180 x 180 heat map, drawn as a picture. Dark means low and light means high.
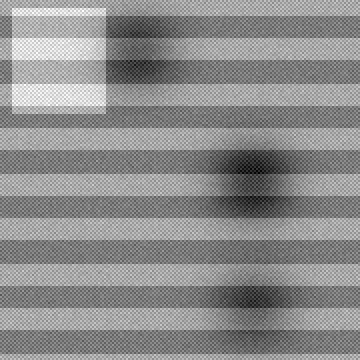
Odd patch: higher, in the top left. Dips: three. Stripes: horizontal, repeating 8 times. Ninth with the highest average: top left. Mirror symmetry: none.
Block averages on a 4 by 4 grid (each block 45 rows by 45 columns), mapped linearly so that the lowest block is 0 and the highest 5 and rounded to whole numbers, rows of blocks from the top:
5022 / 3201 / 2201 / 2201
